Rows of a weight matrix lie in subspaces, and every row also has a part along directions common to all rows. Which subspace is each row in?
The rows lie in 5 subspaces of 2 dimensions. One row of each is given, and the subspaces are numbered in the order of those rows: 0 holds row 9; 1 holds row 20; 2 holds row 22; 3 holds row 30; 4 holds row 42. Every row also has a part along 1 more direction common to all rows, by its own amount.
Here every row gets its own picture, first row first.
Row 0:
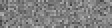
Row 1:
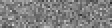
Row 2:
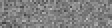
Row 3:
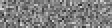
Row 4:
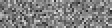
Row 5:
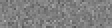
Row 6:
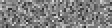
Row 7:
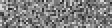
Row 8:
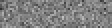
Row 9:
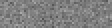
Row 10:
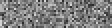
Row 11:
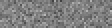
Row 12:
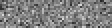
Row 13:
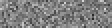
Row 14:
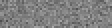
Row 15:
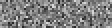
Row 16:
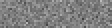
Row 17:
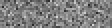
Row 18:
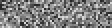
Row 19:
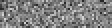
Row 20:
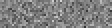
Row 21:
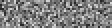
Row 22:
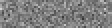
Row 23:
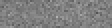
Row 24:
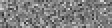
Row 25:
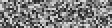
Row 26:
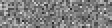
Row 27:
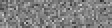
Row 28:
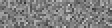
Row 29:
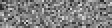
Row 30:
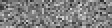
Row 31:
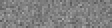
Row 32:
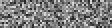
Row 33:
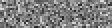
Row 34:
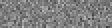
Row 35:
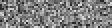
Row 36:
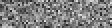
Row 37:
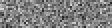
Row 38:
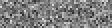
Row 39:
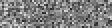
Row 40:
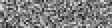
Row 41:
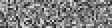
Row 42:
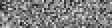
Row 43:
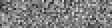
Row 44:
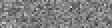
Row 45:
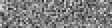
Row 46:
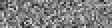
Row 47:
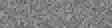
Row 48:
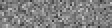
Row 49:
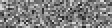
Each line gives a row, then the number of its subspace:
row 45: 4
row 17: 3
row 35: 4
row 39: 0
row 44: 0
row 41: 2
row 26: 0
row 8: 2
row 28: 1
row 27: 2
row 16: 1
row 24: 2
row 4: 1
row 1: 3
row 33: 4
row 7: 4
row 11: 1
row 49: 3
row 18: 4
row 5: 2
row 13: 2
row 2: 0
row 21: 3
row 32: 1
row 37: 0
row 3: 3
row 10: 4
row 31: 3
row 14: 4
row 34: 2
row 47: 1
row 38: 0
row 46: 2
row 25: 0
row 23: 3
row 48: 1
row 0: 4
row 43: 4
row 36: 3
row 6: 1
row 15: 2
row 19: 2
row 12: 3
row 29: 3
